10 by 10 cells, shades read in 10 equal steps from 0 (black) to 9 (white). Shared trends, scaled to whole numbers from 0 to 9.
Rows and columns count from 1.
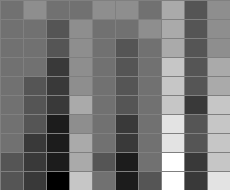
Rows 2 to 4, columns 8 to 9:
6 3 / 6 3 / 7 3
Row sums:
45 43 41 42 41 42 41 41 38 39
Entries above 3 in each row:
9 8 7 7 6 6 6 6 4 4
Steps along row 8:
down down up down down up up down up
